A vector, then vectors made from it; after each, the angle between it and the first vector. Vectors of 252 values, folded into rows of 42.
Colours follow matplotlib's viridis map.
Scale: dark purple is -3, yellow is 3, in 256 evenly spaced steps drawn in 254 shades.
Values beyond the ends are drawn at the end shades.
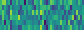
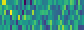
partly aligned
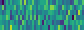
partly opposed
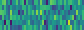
nearly parallel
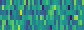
partly opposed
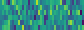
orthogonal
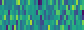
orthogonal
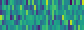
partly opposed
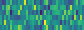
nearly opposite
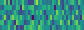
partly aligned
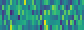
nearly opposite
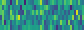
nearly parallel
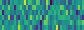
partly opposed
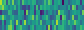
orthogonal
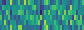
nearly opposite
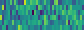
partly opposed
